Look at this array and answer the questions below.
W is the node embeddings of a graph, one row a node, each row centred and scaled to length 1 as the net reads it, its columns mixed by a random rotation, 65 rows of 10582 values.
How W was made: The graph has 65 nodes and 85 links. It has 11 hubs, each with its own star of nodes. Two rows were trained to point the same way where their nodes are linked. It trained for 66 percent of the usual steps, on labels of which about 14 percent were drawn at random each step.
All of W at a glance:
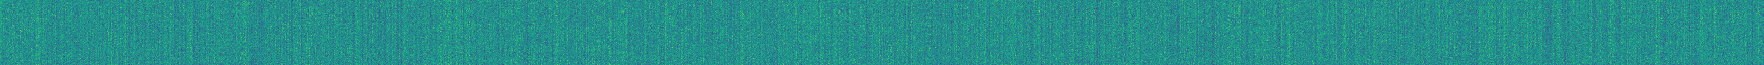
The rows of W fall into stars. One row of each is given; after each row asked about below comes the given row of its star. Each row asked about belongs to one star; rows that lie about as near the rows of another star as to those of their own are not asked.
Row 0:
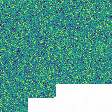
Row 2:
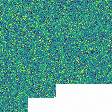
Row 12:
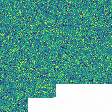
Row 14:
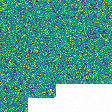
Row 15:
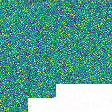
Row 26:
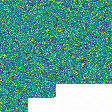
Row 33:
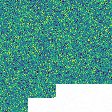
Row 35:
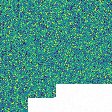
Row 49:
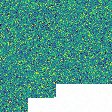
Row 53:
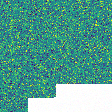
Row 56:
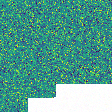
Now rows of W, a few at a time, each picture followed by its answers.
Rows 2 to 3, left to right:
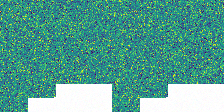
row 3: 15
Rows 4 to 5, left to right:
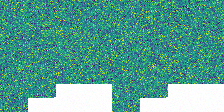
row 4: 49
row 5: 26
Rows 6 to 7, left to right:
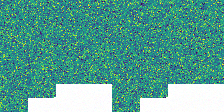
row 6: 26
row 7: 14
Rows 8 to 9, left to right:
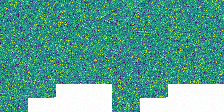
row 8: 12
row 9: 35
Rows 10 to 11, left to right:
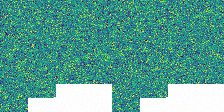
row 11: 2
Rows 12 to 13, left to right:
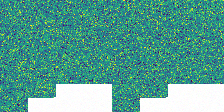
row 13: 35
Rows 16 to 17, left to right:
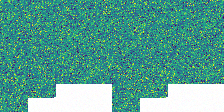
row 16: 15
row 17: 56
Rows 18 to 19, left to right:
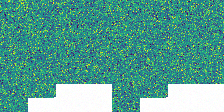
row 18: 56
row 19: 2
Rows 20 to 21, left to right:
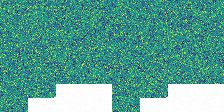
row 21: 12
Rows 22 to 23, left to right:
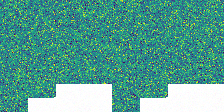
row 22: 12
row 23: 56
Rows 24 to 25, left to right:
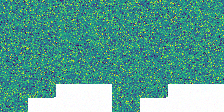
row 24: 33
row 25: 14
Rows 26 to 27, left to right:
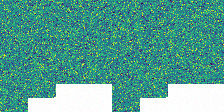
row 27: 49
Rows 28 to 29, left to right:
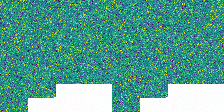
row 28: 49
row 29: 53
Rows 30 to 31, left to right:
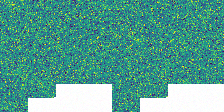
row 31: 49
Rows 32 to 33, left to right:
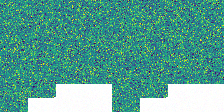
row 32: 33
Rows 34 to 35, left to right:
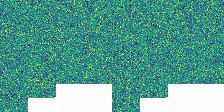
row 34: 26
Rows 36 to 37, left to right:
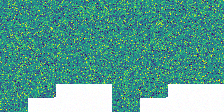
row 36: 0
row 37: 35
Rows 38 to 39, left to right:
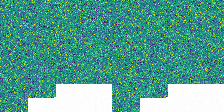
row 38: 14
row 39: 33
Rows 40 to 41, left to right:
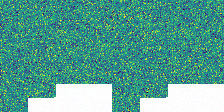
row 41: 15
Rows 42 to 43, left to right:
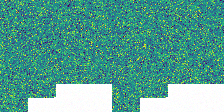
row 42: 14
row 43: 33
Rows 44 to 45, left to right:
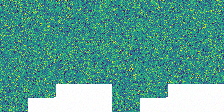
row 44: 35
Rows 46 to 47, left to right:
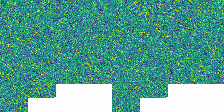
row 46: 0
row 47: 56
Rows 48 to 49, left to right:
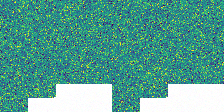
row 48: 56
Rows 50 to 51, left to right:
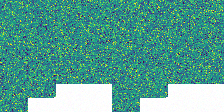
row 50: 53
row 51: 56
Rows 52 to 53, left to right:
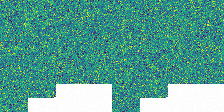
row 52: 2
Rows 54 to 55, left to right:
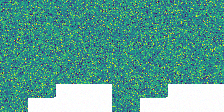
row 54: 15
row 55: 12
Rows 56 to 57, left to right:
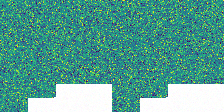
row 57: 35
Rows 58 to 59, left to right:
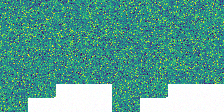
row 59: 2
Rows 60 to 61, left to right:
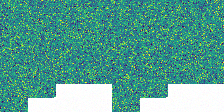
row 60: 33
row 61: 15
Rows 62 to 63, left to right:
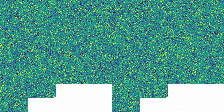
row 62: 2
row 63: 49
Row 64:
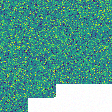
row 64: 53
